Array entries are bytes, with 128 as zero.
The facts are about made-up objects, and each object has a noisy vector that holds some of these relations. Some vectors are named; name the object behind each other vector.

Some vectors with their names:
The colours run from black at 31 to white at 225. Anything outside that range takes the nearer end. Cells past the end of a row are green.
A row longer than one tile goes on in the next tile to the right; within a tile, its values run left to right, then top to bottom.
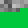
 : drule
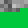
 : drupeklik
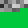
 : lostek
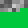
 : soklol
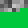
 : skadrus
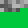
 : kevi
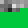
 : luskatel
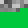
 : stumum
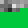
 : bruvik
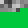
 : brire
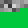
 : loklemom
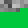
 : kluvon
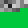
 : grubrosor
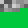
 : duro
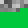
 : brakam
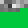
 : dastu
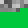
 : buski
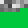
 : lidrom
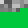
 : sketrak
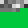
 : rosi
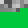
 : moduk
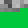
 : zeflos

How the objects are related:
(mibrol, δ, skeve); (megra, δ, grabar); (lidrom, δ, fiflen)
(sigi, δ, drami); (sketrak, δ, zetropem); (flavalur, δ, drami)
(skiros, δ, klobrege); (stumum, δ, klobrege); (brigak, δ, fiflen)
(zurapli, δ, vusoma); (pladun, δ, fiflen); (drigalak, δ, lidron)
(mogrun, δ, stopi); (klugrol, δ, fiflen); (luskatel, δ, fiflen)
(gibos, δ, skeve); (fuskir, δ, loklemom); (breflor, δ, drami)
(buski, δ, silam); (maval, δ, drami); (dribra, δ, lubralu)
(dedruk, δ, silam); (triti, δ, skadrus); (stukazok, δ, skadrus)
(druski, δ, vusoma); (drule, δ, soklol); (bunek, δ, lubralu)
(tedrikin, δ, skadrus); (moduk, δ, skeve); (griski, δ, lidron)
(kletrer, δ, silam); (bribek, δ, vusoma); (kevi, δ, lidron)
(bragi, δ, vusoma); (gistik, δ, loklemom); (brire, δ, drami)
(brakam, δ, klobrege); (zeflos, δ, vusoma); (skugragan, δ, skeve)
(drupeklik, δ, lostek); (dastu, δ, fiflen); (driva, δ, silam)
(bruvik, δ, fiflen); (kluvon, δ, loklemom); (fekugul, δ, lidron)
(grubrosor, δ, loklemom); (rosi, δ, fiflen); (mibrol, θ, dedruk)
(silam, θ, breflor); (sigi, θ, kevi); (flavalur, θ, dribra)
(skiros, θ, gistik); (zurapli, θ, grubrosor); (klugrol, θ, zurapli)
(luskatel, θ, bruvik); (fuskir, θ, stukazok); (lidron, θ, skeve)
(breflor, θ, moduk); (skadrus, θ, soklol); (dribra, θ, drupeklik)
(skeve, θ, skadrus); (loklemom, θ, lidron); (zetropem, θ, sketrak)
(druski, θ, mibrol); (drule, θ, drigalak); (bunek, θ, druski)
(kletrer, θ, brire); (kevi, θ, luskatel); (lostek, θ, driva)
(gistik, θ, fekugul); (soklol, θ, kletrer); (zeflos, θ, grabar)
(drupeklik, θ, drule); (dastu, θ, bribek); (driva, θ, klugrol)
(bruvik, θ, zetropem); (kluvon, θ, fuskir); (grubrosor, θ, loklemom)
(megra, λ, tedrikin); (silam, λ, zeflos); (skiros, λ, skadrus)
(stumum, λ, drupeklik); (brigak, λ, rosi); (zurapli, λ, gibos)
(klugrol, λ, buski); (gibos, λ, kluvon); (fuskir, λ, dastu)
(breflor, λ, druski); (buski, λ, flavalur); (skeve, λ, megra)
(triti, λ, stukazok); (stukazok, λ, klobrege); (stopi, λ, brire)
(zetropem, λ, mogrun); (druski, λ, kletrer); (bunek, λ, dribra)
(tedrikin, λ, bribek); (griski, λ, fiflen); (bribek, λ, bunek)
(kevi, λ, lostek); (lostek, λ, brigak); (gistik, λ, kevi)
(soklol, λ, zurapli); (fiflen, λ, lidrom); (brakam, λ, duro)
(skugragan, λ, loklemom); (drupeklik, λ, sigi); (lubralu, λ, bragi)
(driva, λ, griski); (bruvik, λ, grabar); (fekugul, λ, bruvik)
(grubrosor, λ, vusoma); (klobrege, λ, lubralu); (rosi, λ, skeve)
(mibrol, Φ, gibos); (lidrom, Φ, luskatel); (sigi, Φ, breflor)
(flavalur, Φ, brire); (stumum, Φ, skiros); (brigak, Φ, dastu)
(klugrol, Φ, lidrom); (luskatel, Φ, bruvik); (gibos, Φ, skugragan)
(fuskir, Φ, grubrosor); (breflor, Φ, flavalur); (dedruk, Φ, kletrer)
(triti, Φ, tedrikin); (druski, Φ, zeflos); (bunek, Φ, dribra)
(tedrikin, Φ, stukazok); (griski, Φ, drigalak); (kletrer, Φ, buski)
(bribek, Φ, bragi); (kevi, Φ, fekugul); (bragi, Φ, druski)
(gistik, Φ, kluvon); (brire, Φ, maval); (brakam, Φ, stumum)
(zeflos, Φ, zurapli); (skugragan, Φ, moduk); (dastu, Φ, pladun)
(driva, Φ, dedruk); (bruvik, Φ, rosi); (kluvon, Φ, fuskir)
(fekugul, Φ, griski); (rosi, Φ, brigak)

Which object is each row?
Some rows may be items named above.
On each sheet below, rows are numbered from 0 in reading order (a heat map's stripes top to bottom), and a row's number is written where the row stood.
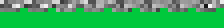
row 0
brigak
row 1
brigak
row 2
stukazok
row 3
bragi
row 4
flavalur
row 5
sigi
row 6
drupeklik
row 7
klugrol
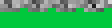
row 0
zeflos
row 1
bunek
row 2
drule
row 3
grubrosor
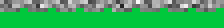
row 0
gistik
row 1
dastu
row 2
vusoma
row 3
triti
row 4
zurapli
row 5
zeflos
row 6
brigak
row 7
zetropem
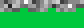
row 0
zurapli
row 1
bribek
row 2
klobrege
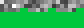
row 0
fiflen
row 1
skeve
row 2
maval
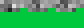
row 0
luskatel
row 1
dribra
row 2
breflor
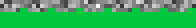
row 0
drami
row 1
loklemom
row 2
kletrer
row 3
klobrege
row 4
driva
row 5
stopi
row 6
tedrikin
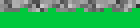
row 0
druski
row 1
lidron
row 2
silam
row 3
drupeklik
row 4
megra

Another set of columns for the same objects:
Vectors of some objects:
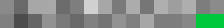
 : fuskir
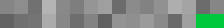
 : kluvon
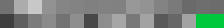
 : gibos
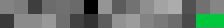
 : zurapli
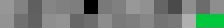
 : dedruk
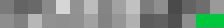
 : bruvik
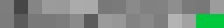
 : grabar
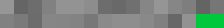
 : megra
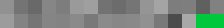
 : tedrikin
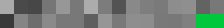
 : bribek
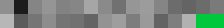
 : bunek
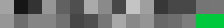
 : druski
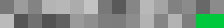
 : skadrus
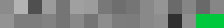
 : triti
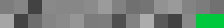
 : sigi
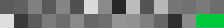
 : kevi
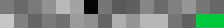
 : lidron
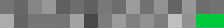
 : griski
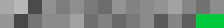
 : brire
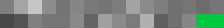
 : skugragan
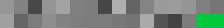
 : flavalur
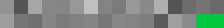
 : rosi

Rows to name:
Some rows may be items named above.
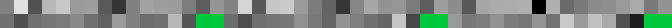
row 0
soklol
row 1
soklol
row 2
loklemom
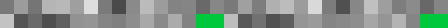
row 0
skadrus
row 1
skadrus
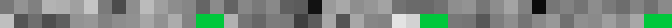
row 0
skadrus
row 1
driva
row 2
silam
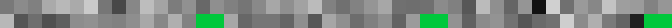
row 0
skadrus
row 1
klobrege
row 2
grubrosor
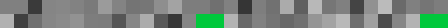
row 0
sigi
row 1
dribra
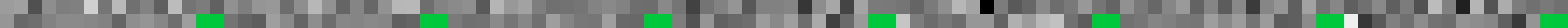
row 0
breflor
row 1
gistik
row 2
lubralu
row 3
drupeklik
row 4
lidron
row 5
drule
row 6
kevi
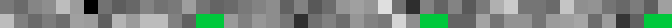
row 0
lidron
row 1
klugrol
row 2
zetropem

